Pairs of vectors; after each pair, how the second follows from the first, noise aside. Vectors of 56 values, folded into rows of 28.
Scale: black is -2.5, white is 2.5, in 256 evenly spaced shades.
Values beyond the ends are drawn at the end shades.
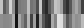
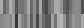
shrunk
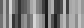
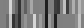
partly zeroed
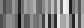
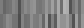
shrunk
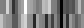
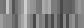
shrunk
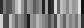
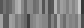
shrunk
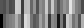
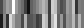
wrapped around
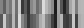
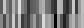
wrapped around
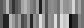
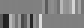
partly zeroed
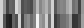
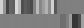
partly zeroed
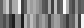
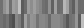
shrunk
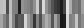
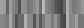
shrunk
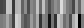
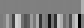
partly zeroed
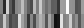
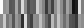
wrapped around
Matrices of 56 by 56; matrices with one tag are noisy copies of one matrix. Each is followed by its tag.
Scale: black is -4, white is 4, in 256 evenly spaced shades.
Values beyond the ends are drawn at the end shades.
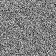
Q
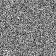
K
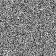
K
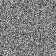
K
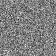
K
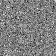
K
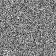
K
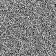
Q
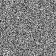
K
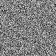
Q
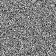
Q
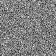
Q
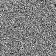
Q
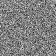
Q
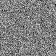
Q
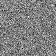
Q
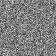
K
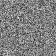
K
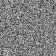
K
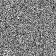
K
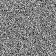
Q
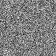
K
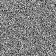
Q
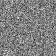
K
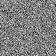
Q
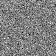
Q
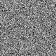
Q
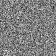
K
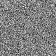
Q
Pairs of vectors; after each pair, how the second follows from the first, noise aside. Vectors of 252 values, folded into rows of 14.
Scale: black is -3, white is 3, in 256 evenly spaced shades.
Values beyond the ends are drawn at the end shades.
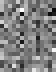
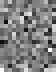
shuffled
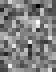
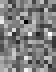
shuffled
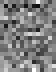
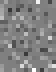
partly zeroed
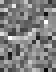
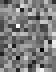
shuffled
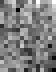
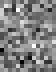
shuffled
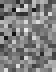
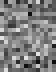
shuffled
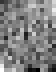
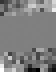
partly zeroed
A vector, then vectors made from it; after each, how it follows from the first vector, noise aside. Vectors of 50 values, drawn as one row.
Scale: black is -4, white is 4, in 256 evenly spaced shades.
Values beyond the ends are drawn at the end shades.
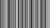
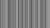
shrunk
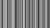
wrapped around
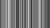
sign-scrambled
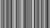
wrapped around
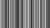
sign-scrambled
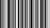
scaled up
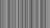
shrunk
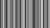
wrapped around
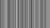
shrunk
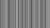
shrunk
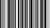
scaled up
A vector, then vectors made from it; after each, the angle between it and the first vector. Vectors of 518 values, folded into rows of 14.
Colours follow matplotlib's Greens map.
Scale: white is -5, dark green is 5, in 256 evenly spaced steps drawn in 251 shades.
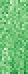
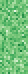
orthogonal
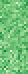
orthogonal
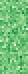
orthogonal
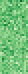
partly opposed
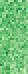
partly opposed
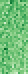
nearly opposite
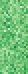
partly aligned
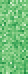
partly aligned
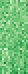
nearly parallel
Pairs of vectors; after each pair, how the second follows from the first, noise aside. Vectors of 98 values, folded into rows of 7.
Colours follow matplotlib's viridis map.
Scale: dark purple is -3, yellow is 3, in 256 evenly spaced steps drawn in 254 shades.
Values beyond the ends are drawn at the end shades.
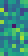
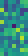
copied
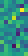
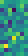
reversed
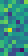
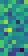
copied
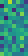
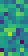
shuffled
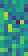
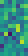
reversed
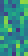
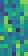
copied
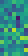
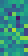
copied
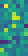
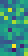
shuffled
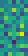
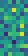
copied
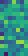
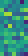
reversed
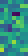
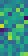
shuffled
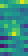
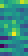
copied
